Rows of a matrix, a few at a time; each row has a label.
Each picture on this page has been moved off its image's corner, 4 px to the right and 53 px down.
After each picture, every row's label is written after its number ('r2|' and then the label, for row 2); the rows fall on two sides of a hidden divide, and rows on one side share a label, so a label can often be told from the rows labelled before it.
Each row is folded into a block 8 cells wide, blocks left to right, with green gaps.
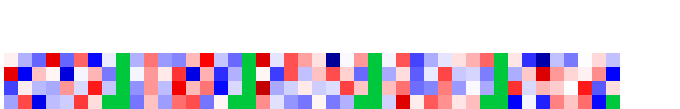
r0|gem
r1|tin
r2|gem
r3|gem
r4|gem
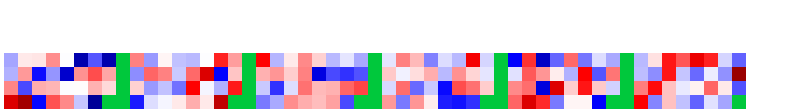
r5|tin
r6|gem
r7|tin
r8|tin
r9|tin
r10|tin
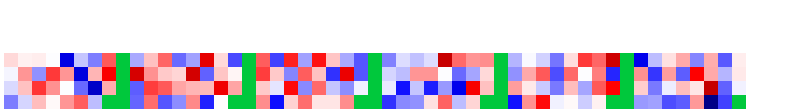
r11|gem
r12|gem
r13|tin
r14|gem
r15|gem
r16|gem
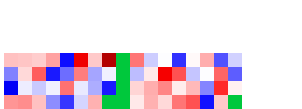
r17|gem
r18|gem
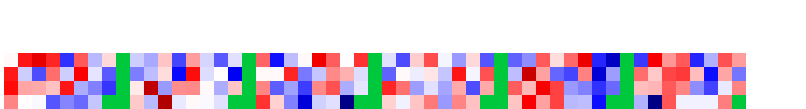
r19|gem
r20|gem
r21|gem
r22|tin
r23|tin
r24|gem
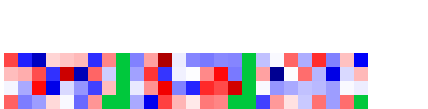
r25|gem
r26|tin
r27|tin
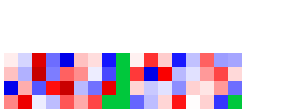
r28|gem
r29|gem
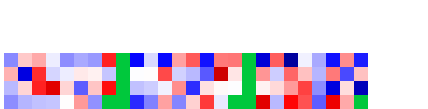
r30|gem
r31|gem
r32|tin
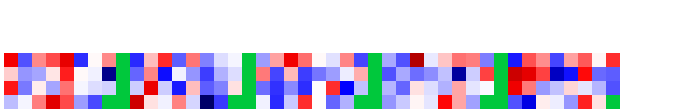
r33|gem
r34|tin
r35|tin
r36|tin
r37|gem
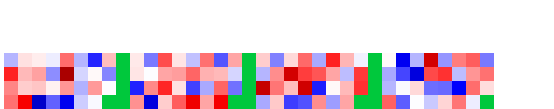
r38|gem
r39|gem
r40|gem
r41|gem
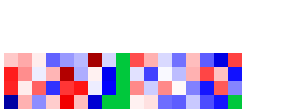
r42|gem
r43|gem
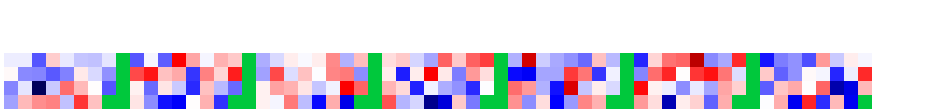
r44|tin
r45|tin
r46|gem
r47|gem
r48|gem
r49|gem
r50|tin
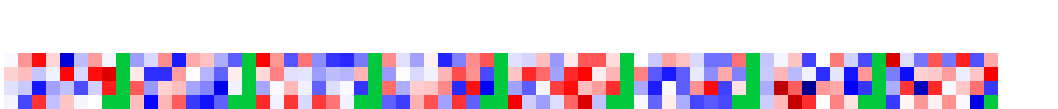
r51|gem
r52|tin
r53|tin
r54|gem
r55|gem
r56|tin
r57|tin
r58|gem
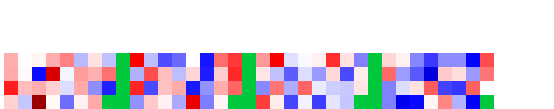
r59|tin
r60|gem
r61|tin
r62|gem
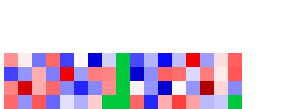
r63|gem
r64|tin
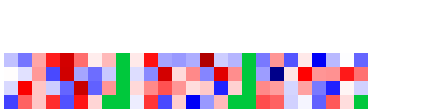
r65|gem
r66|gem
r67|gem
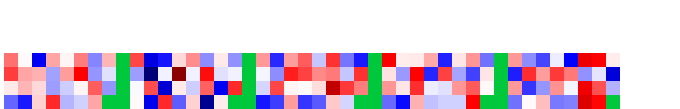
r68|gem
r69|tin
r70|gem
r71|gem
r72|gem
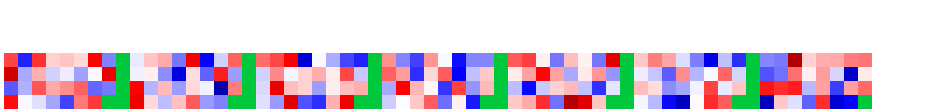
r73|tin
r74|tin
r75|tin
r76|tin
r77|gem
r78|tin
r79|gem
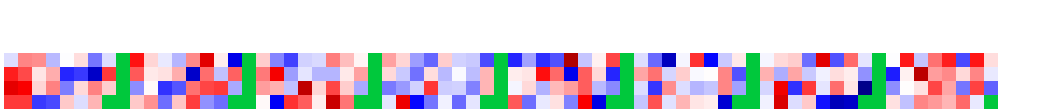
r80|tin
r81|tin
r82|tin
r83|tin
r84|tin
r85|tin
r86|tin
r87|gem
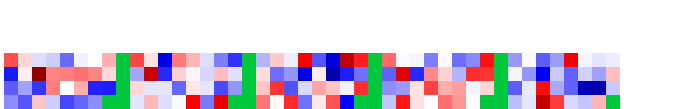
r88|gem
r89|tin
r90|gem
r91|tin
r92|tin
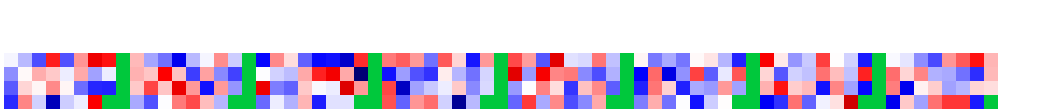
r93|gem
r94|gem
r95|gem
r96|tin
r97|gem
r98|tin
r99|tin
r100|gem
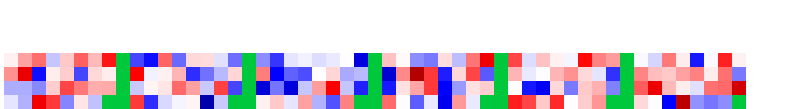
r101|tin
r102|tin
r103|tin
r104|gem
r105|gem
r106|gem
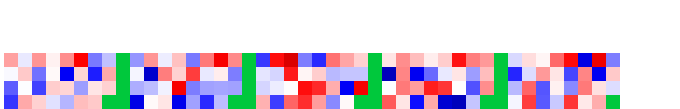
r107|tin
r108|gem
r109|gem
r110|tin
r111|tin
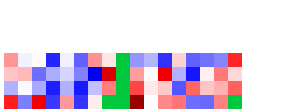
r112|tin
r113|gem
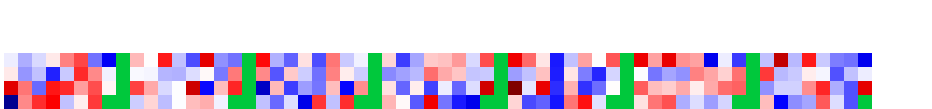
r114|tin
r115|gem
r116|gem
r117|gem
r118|gem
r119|tin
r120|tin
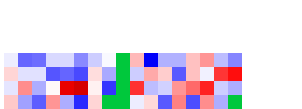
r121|tin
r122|tin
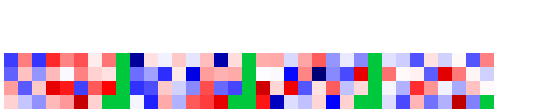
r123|gem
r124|tin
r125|tin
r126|gem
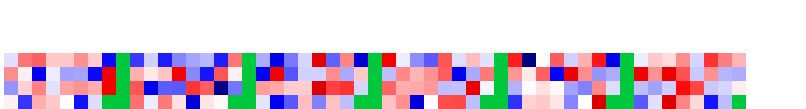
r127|tin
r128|tin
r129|tin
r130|gem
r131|gem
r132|gem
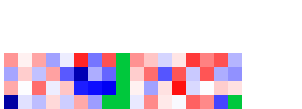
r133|gem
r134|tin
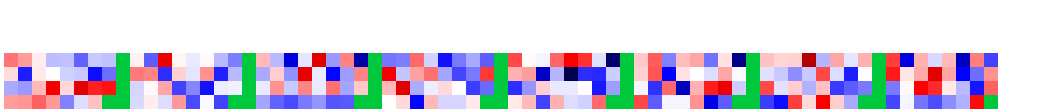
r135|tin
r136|tin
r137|tin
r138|tin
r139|tin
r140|tin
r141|gem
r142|tin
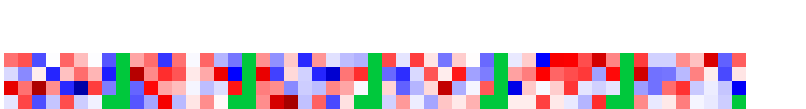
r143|gem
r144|gem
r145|tin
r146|gem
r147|gem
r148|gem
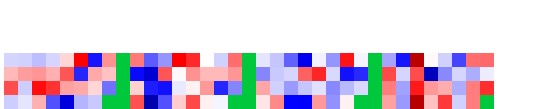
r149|gem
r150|gem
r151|gem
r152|gem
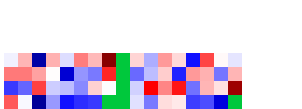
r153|gem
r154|gem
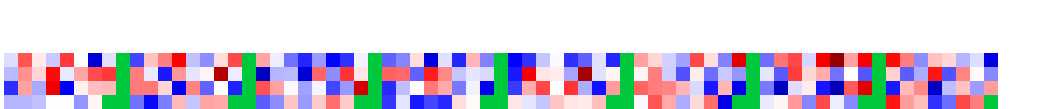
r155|tin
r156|gem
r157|gem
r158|tin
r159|tin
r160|gem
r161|gem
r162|tin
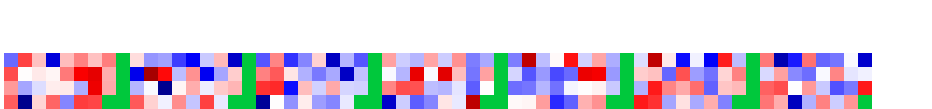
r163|gem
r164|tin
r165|tin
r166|gem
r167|tin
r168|tin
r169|tin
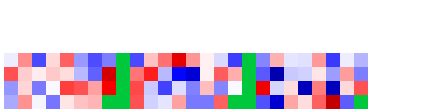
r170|tin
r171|tin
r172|gem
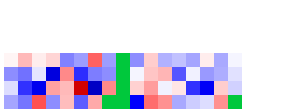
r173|tin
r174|gem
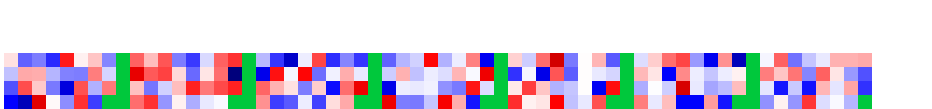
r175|tin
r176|gem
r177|tin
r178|tin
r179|tin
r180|tin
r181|gem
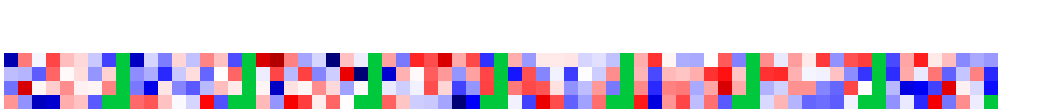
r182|tin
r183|tin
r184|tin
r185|tin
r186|tin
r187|gem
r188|gem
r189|tin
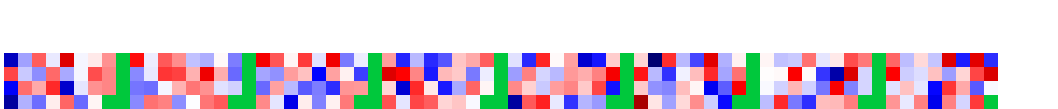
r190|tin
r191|gem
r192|gem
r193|gem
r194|tin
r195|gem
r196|gem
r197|tin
